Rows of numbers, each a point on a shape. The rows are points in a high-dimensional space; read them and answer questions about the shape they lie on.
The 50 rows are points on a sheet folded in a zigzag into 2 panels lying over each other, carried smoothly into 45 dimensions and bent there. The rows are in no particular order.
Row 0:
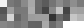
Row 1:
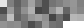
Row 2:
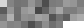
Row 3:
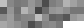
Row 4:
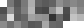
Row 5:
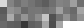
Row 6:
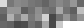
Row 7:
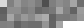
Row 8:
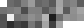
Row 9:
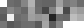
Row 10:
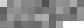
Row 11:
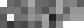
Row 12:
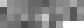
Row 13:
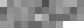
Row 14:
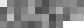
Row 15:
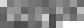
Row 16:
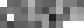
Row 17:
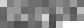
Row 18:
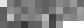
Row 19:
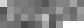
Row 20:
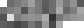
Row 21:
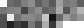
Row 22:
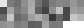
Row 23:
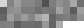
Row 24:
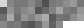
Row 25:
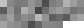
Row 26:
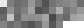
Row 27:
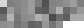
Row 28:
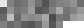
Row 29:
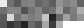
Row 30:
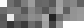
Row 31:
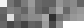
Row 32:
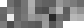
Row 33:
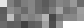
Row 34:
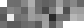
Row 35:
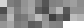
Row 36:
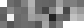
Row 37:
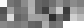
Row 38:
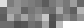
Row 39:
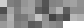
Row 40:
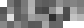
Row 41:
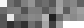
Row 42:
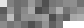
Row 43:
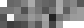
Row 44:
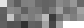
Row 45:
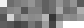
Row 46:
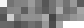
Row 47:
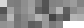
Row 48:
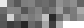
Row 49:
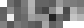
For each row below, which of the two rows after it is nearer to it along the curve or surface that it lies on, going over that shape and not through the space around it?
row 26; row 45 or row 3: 3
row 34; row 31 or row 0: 0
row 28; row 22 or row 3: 3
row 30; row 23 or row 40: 40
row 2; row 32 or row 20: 32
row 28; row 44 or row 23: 44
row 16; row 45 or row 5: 45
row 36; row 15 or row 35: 35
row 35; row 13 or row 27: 27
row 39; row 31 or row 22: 22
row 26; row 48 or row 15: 48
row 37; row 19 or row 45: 45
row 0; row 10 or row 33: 10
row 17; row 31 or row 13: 13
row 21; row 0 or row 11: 11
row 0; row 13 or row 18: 13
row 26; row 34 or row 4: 4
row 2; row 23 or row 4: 4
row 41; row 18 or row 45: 18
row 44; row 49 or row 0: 49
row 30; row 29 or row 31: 31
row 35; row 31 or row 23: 23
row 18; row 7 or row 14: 14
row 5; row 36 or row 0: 36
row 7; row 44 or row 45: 45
